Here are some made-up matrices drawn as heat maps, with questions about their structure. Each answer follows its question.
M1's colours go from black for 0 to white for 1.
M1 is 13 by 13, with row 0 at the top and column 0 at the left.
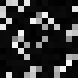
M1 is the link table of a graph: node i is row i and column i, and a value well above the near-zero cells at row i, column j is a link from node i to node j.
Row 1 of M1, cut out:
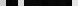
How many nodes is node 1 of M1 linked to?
3
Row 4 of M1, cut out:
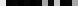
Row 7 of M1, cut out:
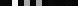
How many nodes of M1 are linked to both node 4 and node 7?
0
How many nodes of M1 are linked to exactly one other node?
2
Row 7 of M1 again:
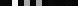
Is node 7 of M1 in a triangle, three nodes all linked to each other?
yes
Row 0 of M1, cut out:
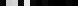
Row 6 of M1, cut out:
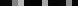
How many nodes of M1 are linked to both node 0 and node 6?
1
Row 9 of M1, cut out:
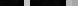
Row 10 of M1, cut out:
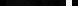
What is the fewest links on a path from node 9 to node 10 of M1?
2
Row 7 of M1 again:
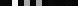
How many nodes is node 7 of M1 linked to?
3
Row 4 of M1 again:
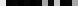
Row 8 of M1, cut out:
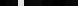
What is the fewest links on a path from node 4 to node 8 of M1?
4
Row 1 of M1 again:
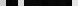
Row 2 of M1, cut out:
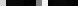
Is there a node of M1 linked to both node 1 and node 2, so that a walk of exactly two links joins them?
yes
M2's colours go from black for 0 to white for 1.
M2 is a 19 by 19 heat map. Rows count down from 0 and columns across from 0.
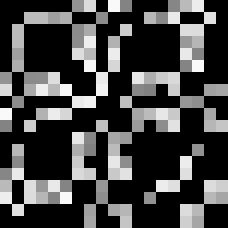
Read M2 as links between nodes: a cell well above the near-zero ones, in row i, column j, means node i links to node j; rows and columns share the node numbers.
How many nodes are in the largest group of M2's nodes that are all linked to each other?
3
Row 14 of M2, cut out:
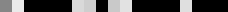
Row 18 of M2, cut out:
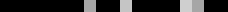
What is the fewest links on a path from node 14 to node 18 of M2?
2
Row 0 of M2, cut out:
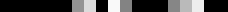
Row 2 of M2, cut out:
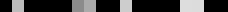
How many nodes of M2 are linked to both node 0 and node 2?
5
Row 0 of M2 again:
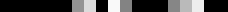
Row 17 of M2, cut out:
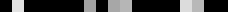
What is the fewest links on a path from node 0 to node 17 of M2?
2
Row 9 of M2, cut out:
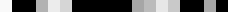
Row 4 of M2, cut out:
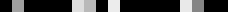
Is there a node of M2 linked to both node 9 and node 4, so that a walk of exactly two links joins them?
no
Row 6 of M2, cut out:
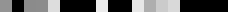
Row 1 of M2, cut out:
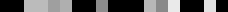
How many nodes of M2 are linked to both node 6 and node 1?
7
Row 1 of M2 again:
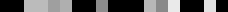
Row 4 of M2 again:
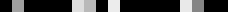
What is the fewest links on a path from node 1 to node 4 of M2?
1
